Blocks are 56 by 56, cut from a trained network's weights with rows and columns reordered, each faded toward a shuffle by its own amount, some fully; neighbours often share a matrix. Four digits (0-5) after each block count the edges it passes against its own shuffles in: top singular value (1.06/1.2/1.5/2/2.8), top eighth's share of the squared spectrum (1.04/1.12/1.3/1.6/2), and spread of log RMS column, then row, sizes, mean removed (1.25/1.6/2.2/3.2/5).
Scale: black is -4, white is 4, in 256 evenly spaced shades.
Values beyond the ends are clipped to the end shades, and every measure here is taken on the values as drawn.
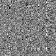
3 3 2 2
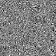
2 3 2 1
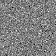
2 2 1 0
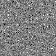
2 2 1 0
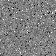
0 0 0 0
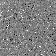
1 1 0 0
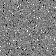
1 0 0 0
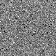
2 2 0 1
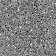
0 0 0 0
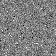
0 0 0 0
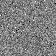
0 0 0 0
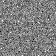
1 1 0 0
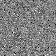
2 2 0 0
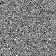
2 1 0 0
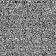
2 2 0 1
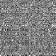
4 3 2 2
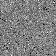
0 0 0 0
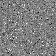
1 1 0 0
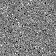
0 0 0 0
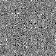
2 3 2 1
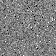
1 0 0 0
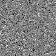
1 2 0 0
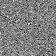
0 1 0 0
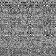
3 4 1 2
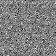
1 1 0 0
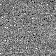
1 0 0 0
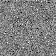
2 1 0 0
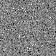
0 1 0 0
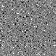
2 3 1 2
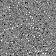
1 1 0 1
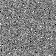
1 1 0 0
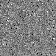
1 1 0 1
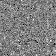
1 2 0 1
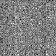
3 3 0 1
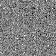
2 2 0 1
